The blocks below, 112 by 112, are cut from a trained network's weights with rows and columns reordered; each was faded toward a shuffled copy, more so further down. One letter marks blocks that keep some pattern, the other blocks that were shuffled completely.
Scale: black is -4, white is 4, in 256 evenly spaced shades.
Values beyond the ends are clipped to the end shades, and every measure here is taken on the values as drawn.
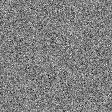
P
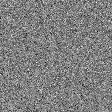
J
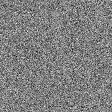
J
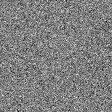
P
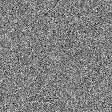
J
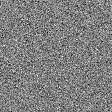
J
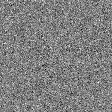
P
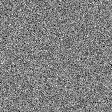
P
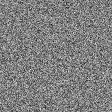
J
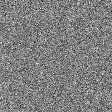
J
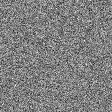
J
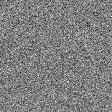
P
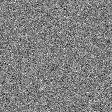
J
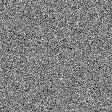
J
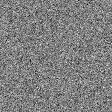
J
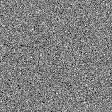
P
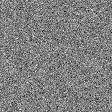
P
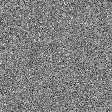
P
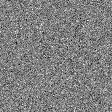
J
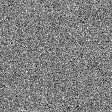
J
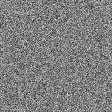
P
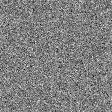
J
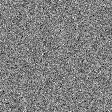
J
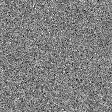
J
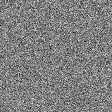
J
